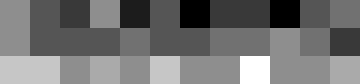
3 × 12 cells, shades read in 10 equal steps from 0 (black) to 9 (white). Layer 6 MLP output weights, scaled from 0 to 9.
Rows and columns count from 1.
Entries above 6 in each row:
0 0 4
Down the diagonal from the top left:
5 3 5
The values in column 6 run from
3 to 7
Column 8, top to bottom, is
2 4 5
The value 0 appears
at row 1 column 7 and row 1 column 10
